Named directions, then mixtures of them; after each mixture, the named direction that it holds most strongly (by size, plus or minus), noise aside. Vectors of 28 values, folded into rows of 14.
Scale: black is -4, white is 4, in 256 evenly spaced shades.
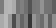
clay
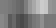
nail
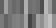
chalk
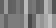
chalk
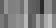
chalk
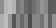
clay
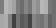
clay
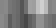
nail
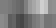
nail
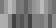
clay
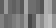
chalk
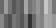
chalk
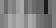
nail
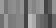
chalk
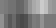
nail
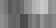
nail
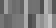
chalk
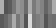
clay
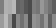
clay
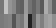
chalk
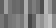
chalk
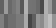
chalk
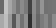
clay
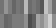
chalk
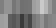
nail
